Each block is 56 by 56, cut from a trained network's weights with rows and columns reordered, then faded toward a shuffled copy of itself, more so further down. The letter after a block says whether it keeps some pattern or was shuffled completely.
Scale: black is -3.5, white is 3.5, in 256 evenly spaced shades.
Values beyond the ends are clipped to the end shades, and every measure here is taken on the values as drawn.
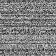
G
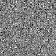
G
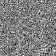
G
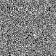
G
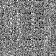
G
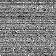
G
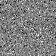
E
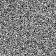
E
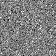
E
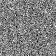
E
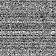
G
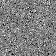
E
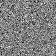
E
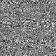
G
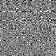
G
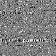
G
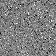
E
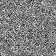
E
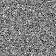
E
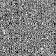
G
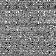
G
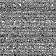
G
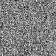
G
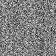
G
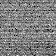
G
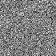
G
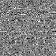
G
